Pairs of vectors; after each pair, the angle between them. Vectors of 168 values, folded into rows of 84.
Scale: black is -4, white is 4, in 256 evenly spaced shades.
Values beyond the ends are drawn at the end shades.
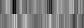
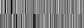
orthogonal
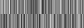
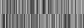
partly aligned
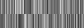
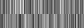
nearly parallel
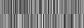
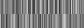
partly opposed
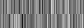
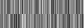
nearly opposite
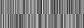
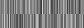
nearly parallel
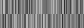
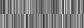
nearly opposite
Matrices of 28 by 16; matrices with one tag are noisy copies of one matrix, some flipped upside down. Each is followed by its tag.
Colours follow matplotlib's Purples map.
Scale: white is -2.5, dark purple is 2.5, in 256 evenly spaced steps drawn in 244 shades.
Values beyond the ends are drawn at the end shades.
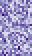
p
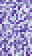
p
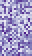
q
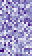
q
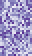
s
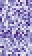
s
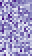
q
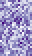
s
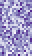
s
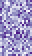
s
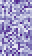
q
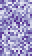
s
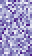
s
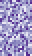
p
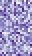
p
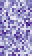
s
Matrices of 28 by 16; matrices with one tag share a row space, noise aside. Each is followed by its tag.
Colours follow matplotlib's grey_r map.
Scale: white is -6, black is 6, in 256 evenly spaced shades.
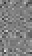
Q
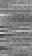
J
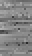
J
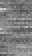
J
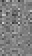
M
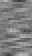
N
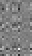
M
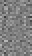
Q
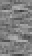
N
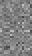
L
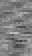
N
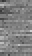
J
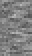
N
